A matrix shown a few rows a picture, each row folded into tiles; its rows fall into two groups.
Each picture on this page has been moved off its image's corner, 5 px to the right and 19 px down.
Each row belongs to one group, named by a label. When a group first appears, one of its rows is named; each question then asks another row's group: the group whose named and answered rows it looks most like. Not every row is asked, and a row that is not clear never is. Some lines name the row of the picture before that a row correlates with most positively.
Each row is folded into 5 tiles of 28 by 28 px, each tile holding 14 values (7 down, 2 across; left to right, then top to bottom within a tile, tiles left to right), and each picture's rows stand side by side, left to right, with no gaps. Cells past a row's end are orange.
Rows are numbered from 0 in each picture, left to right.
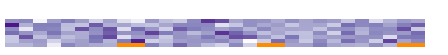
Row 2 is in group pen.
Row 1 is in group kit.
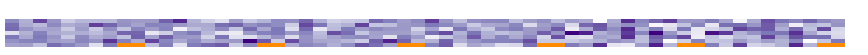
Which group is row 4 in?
kit
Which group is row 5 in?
kit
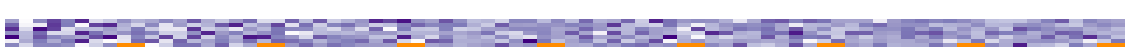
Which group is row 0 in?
kit
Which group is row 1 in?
pen
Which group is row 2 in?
pen
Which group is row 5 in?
kit
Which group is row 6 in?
kit
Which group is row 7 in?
kit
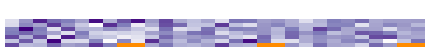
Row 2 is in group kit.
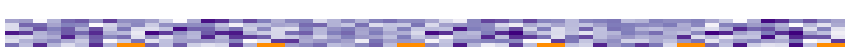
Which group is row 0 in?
kit
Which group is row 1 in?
kit
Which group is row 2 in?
kit
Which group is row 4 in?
pen
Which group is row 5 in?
kit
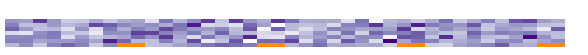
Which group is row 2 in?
pen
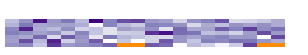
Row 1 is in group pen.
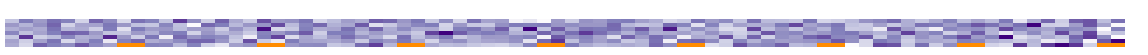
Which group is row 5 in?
pen
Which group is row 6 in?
pen
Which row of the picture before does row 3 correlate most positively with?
1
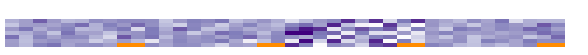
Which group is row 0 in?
pen
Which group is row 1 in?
kit
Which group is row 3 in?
pen
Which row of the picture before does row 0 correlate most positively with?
1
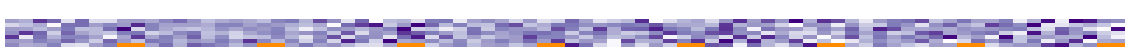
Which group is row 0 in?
pen
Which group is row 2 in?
pen
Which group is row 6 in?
kit
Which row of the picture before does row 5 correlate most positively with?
2
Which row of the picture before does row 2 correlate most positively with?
3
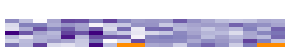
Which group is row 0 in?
kit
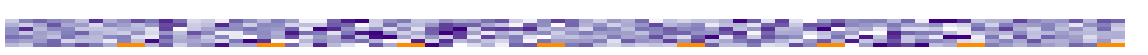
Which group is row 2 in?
kit
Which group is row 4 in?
pen
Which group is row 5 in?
pen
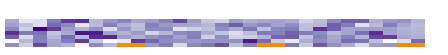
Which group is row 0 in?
kit
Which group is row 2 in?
kit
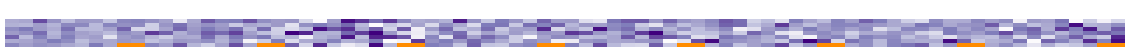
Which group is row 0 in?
pen
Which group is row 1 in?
kit
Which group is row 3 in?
pen
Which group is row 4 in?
kit
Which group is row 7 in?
pen
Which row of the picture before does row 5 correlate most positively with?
1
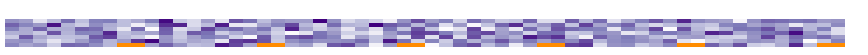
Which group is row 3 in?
pen
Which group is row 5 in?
kit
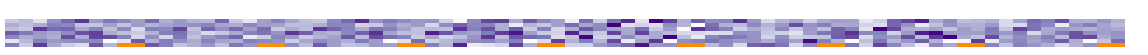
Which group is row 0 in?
kit
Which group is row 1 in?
pen
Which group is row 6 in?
kit
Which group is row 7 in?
kit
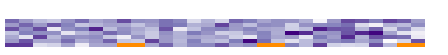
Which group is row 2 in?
kit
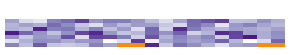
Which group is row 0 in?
kit
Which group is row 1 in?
kit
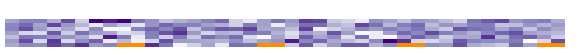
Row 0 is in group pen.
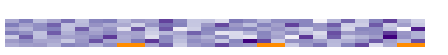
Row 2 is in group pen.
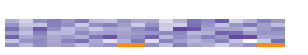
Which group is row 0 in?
kit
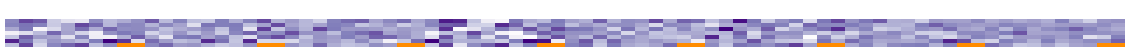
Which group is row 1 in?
pen
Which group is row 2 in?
kit
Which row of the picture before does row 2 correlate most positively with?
1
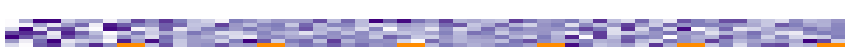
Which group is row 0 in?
pen
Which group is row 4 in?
pen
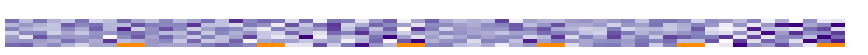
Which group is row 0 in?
pen
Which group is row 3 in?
pen
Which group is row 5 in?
pen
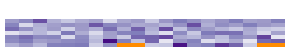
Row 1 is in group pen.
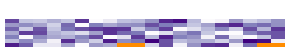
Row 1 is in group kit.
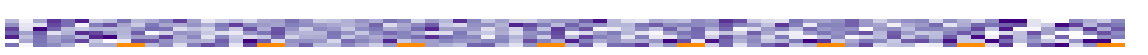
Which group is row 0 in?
kit
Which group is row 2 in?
pen
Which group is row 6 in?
pen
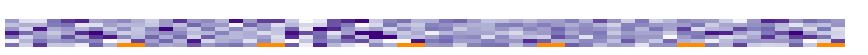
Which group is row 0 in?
kit
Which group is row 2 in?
kit
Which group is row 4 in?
pen
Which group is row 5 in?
kit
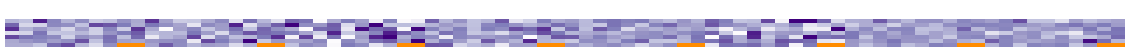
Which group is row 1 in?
pen
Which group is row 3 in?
pen
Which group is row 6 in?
pen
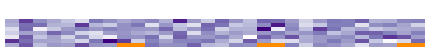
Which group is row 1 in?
pen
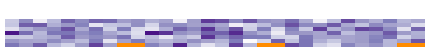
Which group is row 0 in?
kit
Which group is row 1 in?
kit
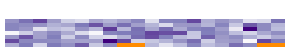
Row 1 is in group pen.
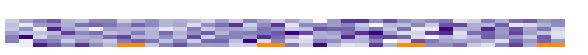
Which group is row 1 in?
pen
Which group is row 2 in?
kit
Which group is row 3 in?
kit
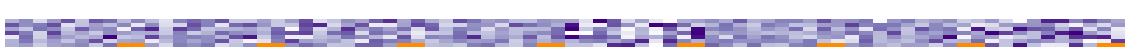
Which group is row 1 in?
kit
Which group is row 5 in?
pen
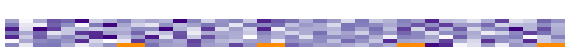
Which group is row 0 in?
kit
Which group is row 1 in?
pen
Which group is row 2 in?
pen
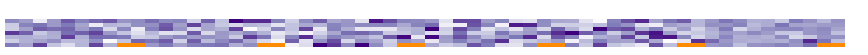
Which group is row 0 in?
kit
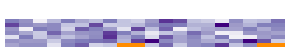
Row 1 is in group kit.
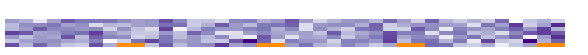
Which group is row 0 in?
kit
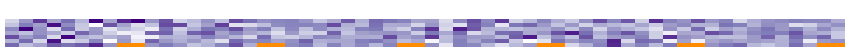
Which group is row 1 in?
kit
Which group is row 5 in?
kit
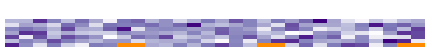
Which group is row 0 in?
pen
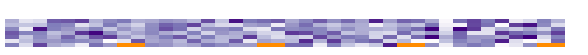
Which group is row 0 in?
kit
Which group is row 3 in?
kit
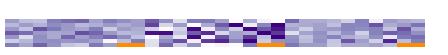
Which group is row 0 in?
kit
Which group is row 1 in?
pen
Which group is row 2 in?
pen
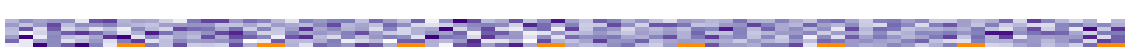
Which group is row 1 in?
kit
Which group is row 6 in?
kit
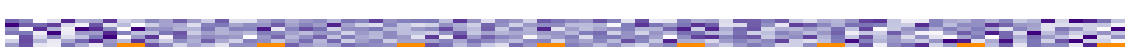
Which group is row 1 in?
pen
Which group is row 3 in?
pen
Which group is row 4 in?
pen
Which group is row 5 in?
kit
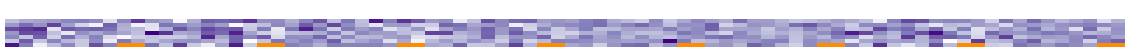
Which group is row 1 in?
kit
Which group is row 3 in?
kit
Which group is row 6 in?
kit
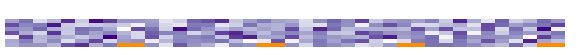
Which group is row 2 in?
kit
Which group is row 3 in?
pen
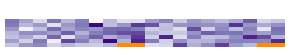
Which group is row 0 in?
pen
